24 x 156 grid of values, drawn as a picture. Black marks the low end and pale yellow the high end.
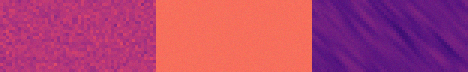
It is made of 1 by 3 panels. Panel 1,1: middling, fine-grained, faint in contrast. Panel 1,2: high, flat. Panel 1,3: low, slanting down to the right, faint in contrast.
